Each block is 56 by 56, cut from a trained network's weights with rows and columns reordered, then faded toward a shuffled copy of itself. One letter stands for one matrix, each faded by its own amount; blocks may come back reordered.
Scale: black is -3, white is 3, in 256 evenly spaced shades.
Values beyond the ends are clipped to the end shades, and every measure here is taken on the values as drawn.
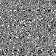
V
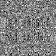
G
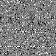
V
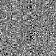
G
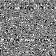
V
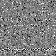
V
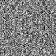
G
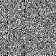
G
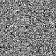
G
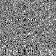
G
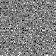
V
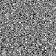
G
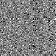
G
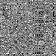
G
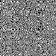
G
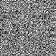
G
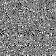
V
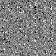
G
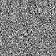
G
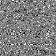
V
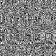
G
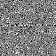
V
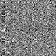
G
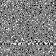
V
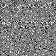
V
